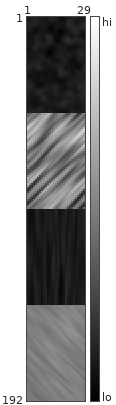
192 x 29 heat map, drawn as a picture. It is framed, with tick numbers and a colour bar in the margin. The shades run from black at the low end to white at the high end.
The table splits into 4 rows of 1 panel. Panel 1,1: very low, blotchy, faint in contrast. Panel 2,1: middling, slanting up to the right, strong in contrast. Panel 3,1: very low, streaked downward, faint in contrast. Panel 4,1: middling, slanting down to the right, faint in contrast.
